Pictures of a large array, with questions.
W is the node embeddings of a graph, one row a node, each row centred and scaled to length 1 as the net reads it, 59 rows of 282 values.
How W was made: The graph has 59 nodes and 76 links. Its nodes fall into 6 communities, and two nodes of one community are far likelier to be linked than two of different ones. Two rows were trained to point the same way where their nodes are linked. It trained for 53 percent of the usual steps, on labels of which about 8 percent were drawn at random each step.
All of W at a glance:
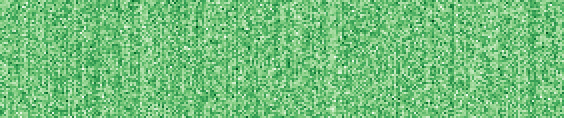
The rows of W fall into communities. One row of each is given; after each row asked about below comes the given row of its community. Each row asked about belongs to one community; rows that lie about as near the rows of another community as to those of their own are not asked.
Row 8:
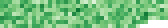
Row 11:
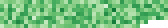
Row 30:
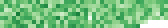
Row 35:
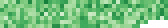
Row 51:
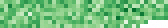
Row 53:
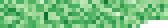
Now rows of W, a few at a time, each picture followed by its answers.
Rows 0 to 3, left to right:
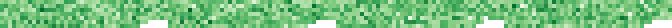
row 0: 30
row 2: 51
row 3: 11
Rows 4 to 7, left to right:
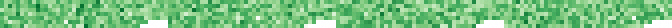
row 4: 8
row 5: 8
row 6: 53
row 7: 11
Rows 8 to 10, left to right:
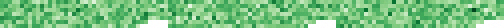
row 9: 53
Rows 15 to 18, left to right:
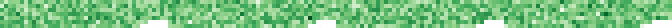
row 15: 53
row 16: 8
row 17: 11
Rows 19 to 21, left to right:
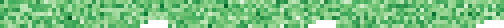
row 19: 8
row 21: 53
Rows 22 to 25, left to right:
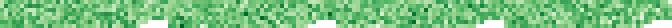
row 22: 30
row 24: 11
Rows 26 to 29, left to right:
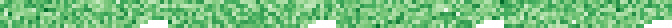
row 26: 30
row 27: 53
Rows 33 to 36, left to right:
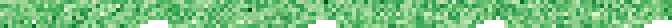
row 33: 30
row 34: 35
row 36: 35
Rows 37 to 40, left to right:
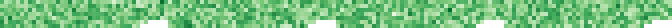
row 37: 53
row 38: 30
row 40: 11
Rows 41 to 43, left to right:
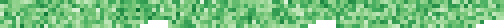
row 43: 8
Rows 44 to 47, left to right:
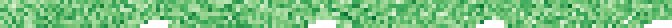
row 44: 35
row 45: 30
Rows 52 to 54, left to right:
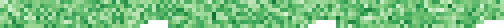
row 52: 35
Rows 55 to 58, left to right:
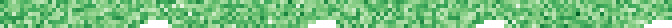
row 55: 35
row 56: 53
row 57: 35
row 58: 35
